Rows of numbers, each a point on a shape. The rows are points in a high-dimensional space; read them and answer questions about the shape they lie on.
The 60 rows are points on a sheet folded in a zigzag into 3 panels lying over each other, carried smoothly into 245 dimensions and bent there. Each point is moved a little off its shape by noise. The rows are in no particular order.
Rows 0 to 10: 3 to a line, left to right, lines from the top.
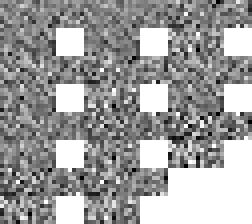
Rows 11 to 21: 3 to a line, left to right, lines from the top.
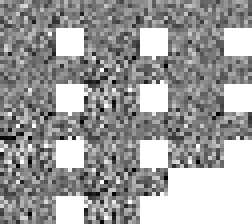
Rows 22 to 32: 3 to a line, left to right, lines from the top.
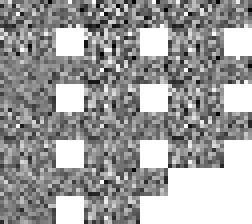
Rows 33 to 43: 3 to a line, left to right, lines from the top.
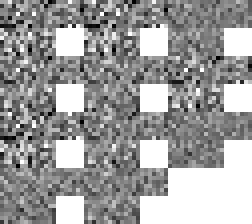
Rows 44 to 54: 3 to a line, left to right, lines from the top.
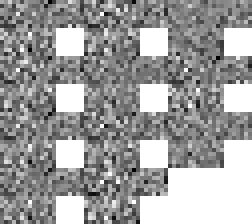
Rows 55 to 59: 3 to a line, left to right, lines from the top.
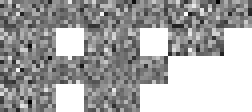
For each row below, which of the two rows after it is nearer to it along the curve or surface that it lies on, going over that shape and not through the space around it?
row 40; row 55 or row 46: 46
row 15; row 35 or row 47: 35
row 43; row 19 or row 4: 4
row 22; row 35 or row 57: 35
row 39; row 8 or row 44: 8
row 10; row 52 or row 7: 52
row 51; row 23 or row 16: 16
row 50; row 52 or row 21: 52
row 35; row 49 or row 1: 49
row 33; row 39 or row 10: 39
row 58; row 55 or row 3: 55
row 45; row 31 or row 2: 31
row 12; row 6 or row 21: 6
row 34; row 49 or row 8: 8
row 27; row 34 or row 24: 34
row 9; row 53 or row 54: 53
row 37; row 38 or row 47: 47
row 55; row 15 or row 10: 15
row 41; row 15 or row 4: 15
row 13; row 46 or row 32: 46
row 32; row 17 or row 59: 17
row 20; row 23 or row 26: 23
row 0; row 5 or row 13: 5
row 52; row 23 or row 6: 6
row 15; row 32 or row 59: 59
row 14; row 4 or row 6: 4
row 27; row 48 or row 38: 48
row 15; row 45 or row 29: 29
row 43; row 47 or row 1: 1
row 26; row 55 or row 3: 3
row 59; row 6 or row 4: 4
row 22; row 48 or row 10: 48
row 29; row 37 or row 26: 37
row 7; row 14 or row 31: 14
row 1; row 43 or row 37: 43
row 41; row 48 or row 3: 48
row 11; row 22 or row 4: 4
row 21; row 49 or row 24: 49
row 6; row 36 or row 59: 36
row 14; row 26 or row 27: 27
